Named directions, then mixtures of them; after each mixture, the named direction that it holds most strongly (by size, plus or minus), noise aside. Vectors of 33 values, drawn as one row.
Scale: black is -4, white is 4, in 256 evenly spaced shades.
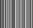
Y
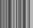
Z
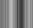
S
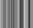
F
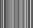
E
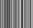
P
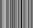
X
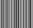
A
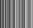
Y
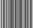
E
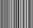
A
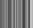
Z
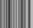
Z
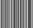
A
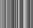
F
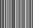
Y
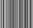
E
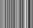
F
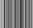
Y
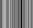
X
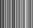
Y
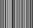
Y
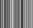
P
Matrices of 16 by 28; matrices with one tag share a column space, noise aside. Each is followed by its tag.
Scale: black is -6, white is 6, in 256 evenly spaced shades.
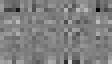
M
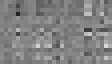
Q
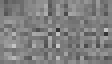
Q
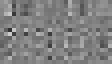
Q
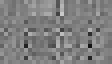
Q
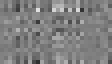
M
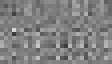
Q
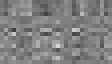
Q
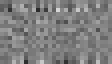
M
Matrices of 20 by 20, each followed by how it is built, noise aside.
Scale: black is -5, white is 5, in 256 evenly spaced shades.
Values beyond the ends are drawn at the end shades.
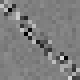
banded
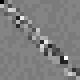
banded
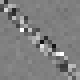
banded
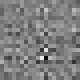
low rank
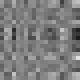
low rank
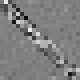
banded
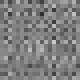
low rank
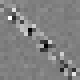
banded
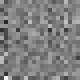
low rank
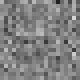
low rank
